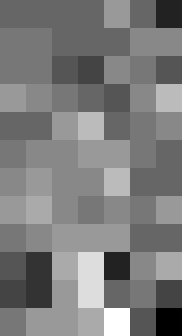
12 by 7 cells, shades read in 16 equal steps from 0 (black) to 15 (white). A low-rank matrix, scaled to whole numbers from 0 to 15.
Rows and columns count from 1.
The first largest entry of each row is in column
5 6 5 7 4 4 5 2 3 4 4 5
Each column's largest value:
9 10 10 13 15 8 11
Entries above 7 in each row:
1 2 1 4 3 4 5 5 4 4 2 4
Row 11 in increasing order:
3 4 4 6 7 9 13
